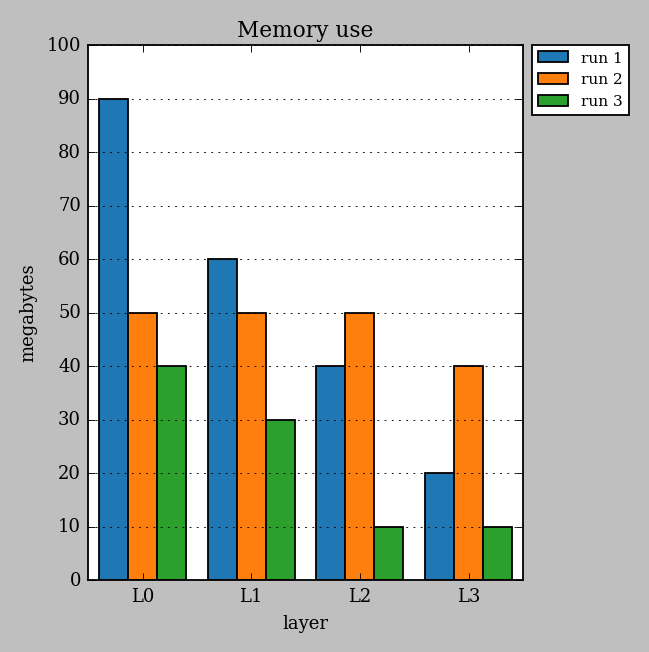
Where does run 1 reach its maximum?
L0
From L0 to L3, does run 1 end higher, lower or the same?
lower
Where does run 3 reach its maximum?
L0
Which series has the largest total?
run 1
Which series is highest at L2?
run 2
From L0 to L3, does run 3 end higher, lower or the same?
lower
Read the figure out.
Title: Memory use
x-axis: layer, ticks L0 L1 L2 L3
y-axis: megabytes, ticks 0 10 20 30 40 50 60 70 80 90 100
Legend: run 1, run 2, run 3
Values:
run 1: 90 60 40 20
run 2: 50 50 50 40
run 3: 40 30 10 10
